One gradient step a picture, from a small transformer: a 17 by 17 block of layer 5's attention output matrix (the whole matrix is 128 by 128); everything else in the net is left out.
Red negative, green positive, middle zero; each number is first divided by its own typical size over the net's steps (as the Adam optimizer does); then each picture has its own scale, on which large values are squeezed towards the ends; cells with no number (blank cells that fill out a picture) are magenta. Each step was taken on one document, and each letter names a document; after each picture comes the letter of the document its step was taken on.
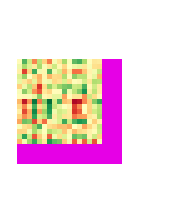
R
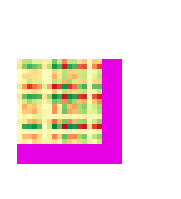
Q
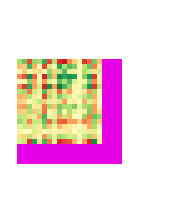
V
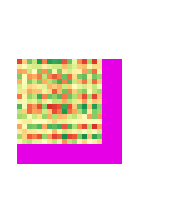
Q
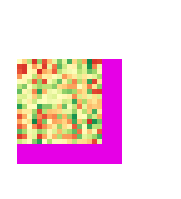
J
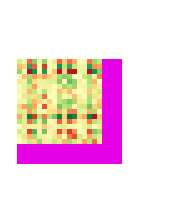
V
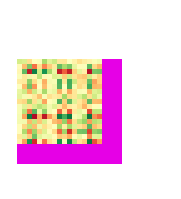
V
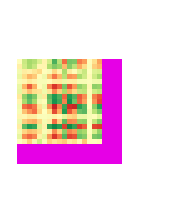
Q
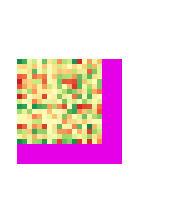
J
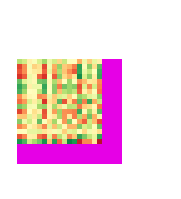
J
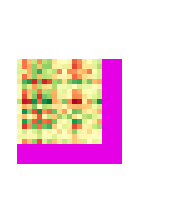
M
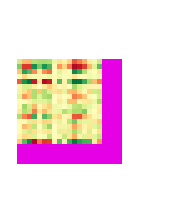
M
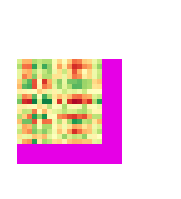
M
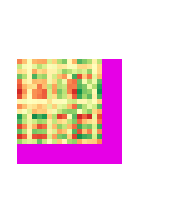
J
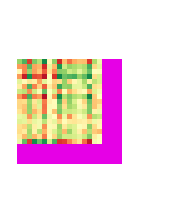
V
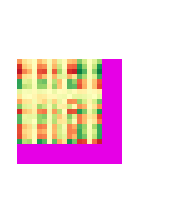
J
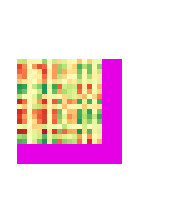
J
